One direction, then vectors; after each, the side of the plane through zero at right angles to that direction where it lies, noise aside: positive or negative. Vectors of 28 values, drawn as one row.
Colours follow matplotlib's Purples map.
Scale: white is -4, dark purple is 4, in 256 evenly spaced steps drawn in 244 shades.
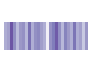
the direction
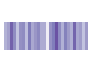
positive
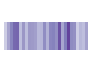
positive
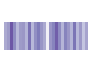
positive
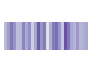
positive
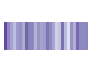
negative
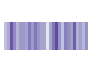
positive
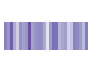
positive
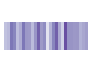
positive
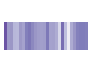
negative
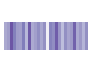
positive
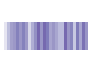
negative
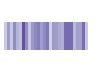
negative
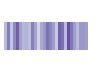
negative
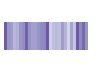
negative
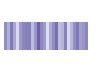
positive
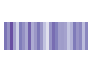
positive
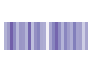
positive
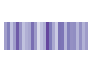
negative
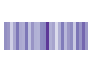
negative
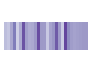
positive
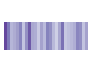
negative
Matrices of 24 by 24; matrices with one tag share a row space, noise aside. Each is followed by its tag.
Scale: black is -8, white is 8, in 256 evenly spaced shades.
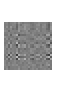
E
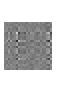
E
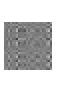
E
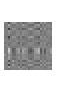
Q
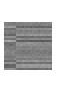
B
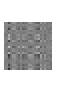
Q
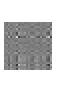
E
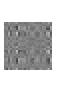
E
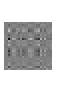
Q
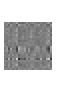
E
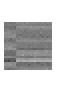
B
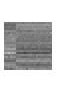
B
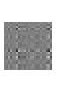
E
